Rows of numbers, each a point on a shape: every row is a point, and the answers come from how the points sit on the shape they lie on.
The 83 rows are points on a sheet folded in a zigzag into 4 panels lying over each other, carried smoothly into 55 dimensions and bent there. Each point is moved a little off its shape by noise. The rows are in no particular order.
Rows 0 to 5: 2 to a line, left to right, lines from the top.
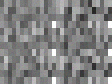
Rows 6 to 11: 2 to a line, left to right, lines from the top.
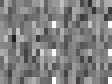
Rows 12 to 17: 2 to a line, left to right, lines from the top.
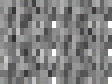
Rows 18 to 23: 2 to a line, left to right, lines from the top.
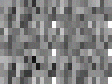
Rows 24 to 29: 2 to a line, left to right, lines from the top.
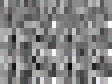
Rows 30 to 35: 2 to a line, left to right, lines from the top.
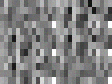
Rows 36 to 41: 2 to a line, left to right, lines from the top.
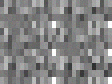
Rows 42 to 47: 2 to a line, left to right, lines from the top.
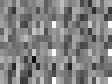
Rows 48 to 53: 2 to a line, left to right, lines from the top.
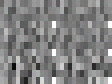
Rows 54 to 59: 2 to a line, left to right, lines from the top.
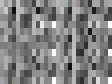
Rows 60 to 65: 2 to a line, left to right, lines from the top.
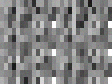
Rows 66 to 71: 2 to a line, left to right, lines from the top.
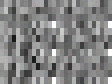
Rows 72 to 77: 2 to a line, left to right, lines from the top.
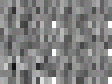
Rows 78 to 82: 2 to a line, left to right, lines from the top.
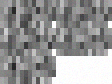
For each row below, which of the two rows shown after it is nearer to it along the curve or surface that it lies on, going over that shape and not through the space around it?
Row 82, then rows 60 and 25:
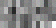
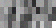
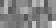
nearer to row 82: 25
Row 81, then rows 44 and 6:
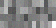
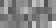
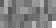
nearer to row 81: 44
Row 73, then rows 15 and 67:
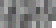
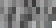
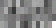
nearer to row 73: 15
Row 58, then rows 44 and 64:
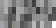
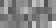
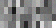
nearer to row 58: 44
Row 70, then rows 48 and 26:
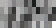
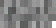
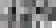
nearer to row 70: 26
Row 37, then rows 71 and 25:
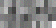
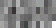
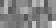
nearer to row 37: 25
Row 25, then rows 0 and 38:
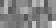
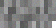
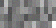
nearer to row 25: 38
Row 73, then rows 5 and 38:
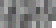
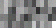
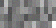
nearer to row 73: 38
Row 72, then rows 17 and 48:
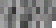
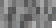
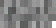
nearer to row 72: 48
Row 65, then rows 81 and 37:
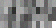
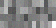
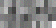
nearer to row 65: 37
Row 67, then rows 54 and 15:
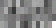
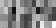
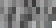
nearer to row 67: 15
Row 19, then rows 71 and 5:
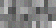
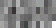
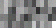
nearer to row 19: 5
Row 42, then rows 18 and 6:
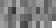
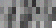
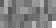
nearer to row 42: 18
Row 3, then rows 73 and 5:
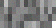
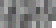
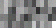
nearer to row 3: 73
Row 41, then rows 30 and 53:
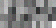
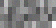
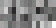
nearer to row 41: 53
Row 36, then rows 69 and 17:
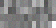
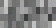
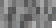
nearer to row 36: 17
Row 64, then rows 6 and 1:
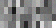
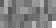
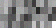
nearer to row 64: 6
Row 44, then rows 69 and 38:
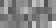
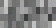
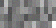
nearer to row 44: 38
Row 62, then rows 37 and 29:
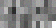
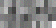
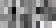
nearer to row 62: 37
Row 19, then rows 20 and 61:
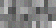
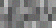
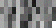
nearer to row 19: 20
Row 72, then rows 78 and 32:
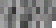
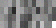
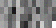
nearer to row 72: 32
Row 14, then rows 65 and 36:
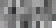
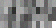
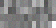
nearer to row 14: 36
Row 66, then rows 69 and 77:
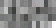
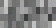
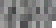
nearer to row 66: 69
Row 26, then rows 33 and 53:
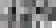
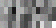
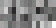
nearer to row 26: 53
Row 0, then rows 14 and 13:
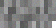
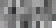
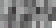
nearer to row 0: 14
